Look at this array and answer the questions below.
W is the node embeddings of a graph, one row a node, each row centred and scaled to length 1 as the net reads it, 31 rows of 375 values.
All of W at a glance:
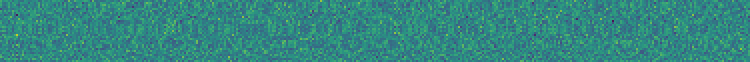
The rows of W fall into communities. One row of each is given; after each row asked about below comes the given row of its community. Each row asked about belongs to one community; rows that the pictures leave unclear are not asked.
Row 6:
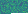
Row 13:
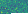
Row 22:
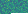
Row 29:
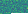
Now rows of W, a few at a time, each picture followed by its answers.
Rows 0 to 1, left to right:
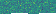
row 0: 29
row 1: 6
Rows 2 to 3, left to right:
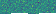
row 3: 6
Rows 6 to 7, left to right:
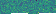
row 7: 22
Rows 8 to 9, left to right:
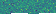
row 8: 29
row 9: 13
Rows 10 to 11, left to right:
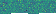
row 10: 6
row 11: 6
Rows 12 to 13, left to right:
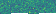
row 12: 13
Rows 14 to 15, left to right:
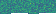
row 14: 13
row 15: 13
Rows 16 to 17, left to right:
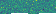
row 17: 22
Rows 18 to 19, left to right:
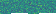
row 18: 29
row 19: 29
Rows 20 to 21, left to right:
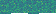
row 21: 6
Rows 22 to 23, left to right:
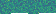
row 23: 22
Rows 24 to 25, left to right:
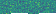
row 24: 29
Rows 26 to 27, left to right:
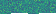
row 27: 6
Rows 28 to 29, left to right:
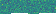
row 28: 6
